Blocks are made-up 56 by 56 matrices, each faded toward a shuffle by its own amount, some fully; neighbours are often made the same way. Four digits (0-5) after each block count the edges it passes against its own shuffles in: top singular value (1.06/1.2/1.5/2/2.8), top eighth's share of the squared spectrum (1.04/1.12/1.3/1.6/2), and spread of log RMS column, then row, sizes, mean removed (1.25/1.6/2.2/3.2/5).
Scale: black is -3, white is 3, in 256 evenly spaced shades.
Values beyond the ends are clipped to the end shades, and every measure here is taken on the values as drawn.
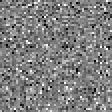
3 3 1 1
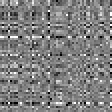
5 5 3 3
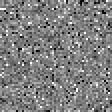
2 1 0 0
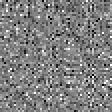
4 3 1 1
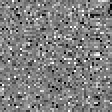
3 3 0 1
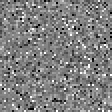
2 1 1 0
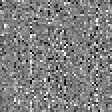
1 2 3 0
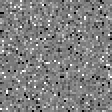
0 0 0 0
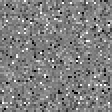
0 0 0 0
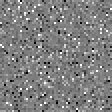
0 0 0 0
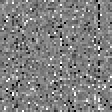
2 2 2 0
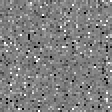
1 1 0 0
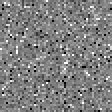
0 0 1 0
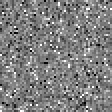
1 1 1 0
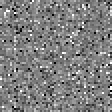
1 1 1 0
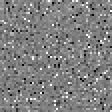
0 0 0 0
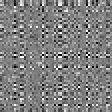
5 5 4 4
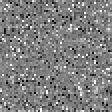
1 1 0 0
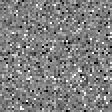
1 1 0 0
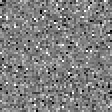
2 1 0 0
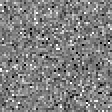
0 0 0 0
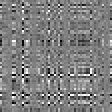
5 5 4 3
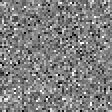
2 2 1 1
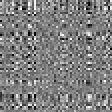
5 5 3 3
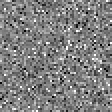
2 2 0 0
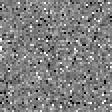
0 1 0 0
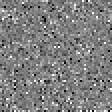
1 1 0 1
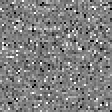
3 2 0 0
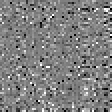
4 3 2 2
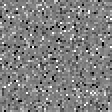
2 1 0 0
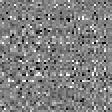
4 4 2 2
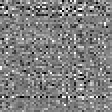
4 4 2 3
